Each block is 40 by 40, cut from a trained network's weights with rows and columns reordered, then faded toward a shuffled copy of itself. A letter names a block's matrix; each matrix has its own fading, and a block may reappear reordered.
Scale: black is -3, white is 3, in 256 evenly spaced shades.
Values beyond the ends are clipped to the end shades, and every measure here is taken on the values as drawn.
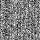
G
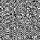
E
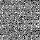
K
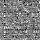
K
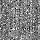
G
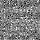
K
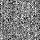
G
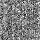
G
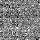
K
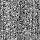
G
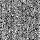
G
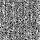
G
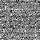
K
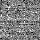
K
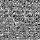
K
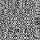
E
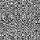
E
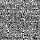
K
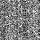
G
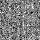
G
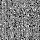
G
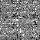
K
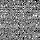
K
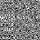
E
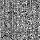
G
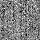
G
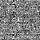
K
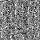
G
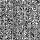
G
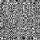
E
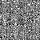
G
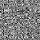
E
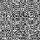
E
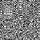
E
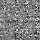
K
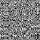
E
